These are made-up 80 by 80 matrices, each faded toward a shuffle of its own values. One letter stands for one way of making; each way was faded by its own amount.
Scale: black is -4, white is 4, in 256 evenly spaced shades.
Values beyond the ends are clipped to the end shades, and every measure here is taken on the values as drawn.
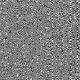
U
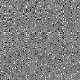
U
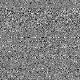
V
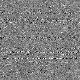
V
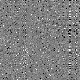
U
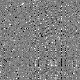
U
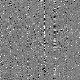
U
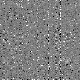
U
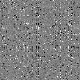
U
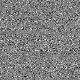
V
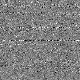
V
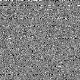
V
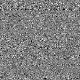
V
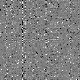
U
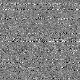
V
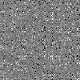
U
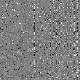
U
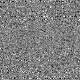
V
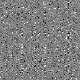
U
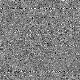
V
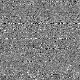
V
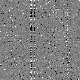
U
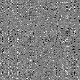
U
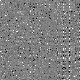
U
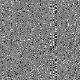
U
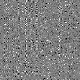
U
